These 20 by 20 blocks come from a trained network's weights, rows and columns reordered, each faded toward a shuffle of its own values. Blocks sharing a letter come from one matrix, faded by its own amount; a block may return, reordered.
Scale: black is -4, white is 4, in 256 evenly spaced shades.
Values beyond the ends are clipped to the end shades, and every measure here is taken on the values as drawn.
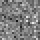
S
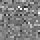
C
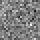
S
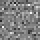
C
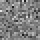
S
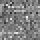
C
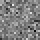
S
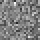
S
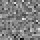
C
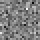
S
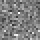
S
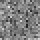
S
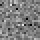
S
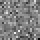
C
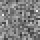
S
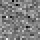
S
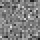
S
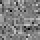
C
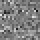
C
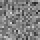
S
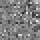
C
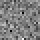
S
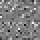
C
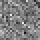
S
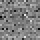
C
